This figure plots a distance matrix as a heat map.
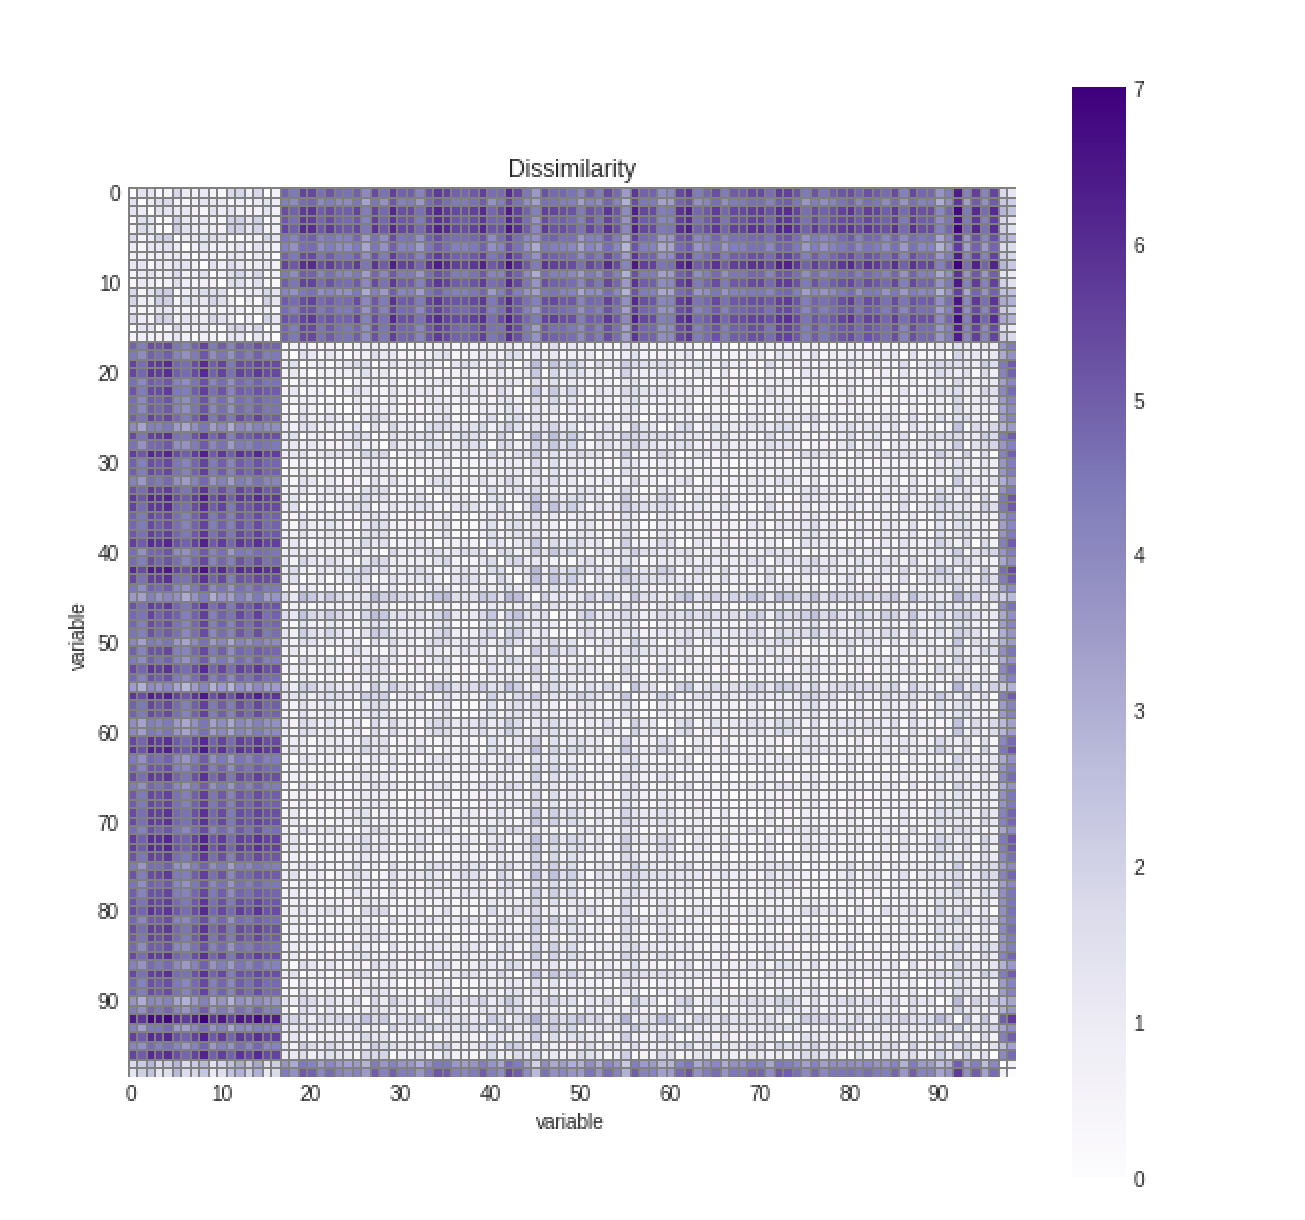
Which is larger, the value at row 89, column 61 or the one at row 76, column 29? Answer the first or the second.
the second
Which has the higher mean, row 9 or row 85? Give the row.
9
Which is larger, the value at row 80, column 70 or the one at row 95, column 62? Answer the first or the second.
the second
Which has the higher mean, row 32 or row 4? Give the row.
4
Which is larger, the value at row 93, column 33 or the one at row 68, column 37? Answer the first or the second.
the first
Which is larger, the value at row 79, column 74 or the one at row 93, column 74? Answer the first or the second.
the second
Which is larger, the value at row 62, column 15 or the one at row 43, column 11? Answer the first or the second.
the first
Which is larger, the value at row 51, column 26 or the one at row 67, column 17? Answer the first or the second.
the first
